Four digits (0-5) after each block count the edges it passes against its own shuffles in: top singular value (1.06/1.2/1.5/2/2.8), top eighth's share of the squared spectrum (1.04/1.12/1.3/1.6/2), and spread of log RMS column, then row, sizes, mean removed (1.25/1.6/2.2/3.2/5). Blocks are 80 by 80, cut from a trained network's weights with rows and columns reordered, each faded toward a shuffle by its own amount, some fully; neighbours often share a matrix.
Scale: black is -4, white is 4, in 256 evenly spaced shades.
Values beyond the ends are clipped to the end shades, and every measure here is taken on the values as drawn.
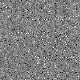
3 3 1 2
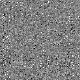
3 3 2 1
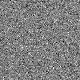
2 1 0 0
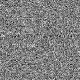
3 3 0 2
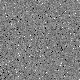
0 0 0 0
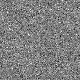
2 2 0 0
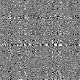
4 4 2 3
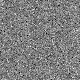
0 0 0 0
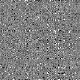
3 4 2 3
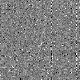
3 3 2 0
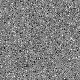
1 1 0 0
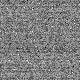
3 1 0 0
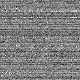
4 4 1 2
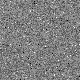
0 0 0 0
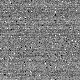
3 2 1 0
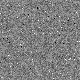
0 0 0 0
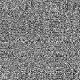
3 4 1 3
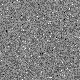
0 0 0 0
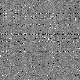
3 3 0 2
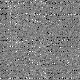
3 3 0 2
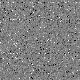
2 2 0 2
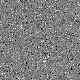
2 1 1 0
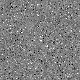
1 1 0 0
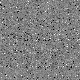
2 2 0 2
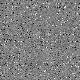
2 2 0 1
